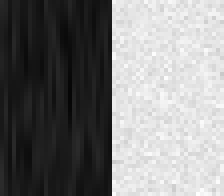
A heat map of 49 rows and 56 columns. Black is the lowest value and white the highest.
It is made of 1 by 2 panels. Panel 1,1: very low, streaked downward, faint in contrast. Panel 1,2: very high, fine-grained, faint in contrast.
